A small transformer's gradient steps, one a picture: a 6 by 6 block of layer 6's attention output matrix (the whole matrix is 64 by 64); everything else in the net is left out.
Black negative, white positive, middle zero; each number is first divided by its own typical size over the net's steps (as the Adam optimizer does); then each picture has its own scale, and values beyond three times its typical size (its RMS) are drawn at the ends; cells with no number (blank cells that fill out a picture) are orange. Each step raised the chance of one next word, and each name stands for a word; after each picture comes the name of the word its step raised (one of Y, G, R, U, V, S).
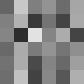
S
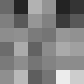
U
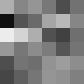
S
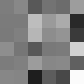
U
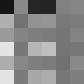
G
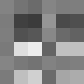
U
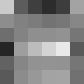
G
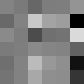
S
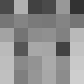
G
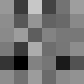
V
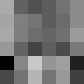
V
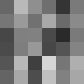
S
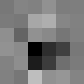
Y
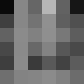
V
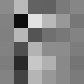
S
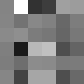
G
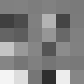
U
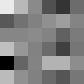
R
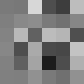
V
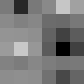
G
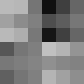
V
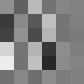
Y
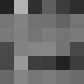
V
